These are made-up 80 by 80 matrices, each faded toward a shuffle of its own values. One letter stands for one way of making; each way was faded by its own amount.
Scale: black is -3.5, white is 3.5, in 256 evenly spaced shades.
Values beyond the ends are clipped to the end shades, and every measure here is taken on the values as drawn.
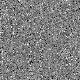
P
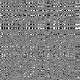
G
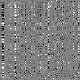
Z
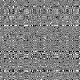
G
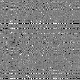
G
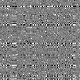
G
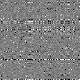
G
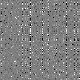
Z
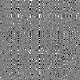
Z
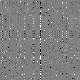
Z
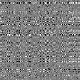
G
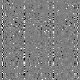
Z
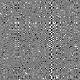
Z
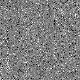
P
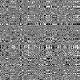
G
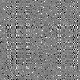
Z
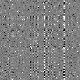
Z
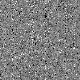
P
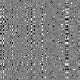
Z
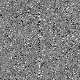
P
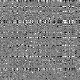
G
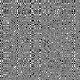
Z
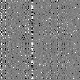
Z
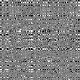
G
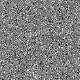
P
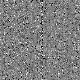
P
